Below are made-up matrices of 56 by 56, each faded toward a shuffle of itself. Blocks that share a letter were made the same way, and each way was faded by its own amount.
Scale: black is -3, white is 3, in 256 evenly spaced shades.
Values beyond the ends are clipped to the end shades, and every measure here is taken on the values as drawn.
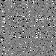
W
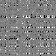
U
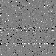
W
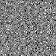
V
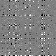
U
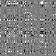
U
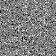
V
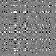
U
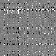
U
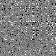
W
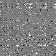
W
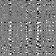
U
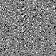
V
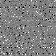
W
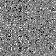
V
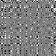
U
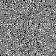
V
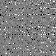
W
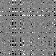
U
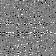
W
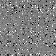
W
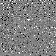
W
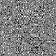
V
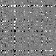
U
